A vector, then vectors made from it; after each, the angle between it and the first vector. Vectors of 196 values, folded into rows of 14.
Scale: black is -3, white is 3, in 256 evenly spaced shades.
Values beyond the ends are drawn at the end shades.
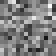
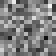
nearly parallel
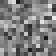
nearly parallel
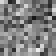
nearly opposite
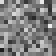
partly opposed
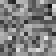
nearly opposite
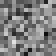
partly aligned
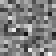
partly opposed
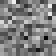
nearly parallel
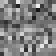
partly opposed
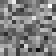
nearly parallel
